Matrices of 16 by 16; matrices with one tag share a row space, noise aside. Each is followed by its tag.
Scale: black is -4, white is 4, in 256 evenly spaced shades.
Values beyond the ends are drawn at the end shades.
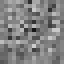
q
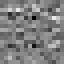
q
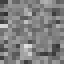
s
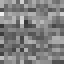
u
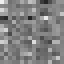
s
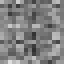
q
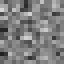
s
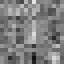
q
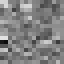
s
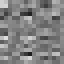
s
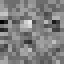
s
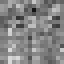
q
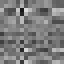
u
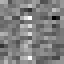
s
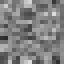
s
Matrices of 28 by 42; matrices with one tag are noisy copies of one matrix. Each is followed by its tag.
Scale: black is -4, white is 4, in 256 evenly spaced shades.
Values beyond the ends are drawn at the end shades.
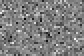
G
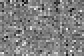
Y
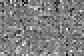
Y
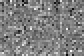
Y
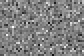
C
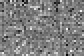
Y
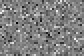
G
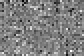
Y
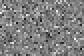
G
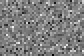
C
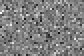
G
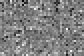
Y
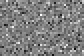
C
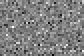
C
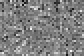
Y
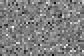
C
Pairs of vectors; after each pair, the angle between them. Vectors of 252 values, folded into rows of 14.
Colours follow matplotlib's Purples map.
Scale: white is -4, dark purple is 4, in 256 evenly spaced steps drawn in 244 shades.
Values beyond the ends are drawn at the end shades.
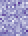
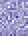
partly aligned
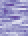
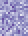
orthogonal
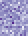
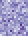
partly opposed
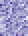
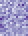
nearly opposite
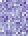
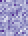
nearly opposite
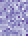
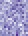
orthogonal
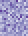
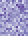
partly opposed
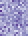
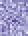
partly aligned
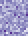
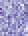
partly aligned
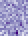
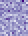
orthogonal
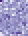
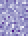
orthogonal
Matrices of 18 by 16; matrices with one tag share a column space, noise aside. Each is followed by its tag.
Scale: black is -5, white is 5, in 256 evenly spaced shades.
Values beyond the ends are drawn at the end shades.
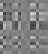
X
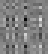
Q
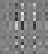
X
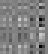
Q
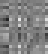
Q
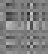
X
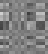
X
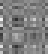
Q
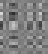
X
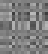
X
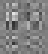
X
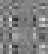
Q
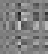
X
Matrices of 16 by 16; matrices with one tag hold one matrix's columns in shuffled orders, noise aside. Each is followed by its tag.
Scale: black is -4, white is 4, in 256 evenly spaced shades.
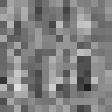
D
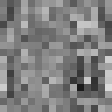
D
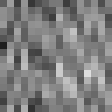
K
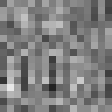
D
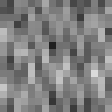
K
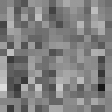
D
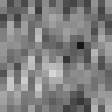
K
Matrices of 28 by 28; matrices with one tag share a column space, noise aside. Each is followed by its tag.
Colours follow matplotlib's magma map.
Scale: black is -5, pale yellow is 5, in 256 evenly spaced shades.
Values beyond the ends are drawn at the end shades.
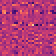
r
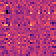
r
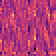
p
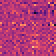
r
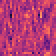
p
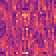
p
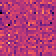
r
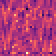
p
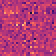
r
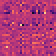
r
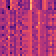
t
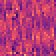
p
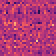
r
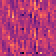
p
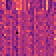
t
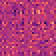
r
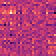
r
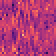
p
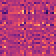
r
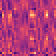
p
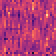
p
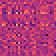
r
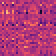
r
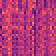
t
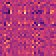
r
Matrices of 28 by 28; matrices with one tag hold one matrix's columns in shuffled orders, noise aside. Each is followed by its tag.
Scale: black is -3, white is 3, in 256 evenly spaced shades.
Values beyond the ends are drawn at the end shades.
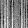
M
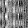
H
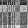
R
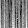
M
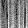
M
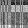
R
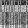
R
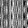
H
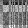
R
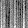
M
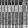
R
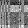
R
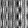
H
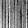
M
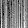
M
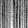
M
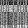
R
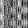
H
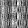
H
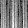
M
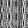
H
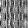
H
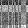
R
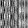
H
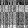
R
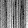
M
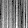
M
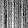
M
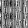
H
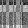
R
